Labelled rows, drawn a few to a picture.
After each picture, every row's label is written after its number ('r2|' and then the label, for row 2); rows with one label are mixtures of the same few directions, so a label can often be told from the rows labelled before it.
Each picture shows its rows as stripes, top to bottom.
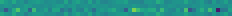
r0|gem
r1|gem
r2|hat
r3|gem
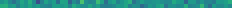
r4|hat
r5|gem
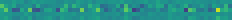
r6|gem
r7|gem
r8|hat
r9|gem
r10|hat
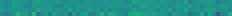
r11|hat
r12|gem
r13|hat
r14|hat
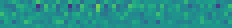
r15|hat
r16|hat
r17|hat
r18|gem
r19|gem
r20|gem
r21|hat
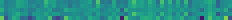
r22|hat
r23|hat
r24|gem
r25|hat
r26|gem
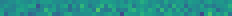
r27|gem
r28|hat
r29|hat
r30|gem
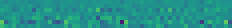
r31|gem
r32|hat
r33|hat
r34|hat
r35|hat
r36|gem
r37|gem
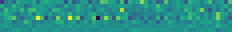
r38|gem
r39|gem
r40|gem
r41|hat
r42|hat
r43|gem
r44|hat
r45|hat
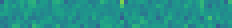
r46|gem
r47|gem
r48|gem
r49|gem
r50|gem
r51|gem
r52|hat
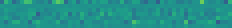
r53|gem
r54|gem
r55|hat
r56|hat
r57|hat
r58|hat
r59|hat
